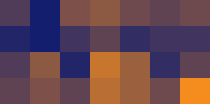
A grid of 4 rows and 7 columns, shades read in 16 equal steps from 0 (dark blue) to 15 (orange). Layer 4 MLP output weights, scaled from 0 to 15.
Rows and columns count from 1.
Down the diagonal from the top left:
4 0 1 11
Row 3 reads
4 8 1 12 9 2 5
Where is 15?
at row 4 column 7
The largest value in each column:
5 8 7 12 9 6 15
